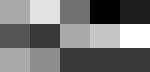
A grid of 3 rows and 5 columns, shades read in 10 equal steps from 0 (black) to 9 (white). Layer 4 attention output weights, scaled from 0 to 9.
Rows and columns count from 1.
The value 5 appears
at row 3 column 2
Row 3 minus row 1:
0 -3 -2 2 1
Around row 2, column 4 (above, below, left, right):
0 2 6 9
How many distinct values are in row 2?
5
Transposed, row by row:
6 3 6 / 8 2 5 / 4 6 2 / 0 7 2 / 1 9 2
